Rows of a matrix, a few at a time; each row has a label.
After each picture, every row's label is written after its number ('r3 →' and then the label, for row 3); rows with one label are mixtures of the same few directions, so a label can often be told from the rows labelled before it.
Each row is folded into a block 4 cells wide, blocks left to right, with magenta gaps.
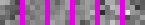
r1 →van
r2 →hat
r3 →van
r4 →van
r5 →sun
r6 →sun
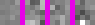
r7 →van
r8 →van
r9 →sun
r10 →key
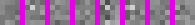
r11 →van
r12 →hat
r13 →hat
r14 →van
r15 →hat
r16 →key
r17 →van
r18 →sun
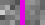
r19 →sun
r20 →van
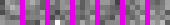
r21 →sun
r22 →van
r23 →key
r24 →hat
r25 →van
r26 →hat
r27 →van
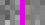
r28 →hat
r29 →sun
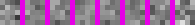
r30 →hat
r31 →sun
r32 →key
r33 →van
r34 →key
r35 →van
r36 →sun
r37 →van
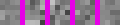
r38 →key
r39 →van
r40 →key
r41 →van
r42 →van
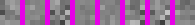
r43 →sun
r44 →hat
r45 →van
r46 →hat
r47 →sun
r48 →van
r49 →van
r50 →hat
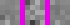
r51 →key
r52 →van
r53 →key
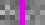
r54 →sun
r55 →key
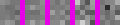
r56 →van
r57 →key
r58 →van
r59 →van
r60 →hat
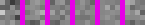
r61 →hat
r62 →van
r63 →van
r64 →sun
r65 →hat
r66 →key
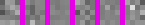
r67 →sun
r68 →key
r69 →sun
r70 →van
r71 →hat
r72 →hat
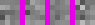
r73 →key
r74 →sun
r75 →hat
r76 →hat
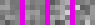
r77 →key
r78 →key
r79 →van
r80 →sun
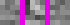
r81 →sun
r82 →sun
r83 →hat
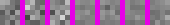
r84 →van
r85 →key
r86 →van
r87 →key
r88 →key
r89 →sun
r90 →hat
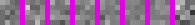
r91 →van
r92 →sun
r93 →sun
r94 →sun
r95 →key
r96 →van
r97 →sun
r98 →key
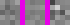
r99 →sun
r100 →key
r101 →key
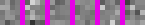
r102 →key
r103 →hat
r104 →hat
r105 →sun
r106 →sun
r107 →key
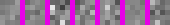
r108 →van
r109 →key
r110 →sun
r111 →key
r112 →hat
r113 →sun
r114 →van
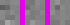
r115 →key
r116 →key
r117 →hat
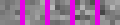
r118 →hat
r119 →van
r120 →sun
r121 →sun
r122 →sun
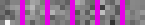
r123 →key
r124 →hat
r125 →sun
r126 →van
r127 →sun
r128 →van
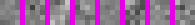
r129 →van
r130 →hat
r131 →van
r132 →sun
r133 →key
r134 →van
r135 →hat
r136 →key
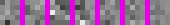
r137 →key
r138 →sun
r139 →sun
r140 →key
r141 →van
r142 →hat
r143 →sun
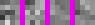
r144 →key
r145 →van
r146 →sun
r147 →sun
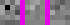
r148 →hat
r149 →hat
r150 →hat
